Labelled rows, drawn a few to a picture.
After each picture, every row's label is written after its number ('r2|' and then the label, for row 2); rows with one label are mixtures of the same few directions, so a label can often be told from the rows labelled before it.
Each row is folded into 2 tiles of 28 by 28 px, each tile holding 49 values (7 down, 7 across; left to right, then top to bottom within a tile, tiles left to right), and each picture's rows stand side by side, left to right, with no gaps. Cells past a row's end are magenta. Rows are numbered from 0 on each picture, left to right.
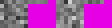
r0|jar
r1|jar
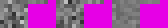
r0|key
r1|jar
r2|jar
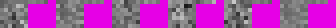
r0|key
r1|jar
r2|jar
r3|key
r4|key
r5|jar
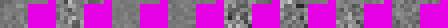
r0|key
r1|jar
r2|key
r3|jar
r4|key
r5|key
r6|key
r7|jar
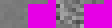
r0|key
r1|jar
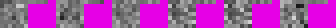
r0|key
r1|key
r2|jar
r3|jar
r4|jar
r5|key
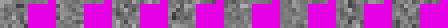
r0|key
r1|jar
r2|jar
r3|key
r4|key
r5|jar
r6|jar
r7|jar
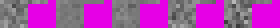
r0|jar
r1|key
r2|key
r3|key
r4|key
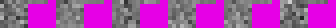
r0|jar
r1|key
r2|jar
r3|key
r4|key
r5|key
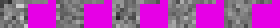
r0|key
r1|jar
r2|key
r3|jar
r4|jar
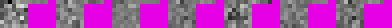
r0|key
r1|jar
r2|key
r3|jar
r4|key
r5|key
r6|jar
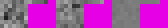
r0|key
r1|key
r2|key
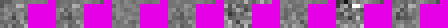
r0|key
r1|key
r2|jar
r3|key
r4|jar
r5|key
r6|key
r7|key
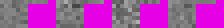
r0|jar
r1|key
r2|jar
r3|key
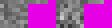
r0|jar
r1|key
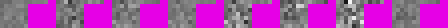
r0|key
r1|jar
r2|key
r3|key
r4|key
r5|key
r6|jar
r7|key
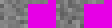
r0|jar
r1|jar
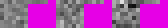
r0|jar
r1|jar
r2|key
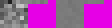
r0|key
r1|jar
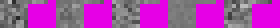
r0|jar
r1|key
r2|jar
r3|key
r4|key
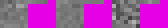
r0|key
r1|key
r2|jar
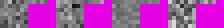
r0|jar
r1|key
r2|jar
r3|jar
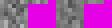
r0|jar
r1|jar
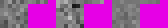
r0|jar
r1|key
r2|key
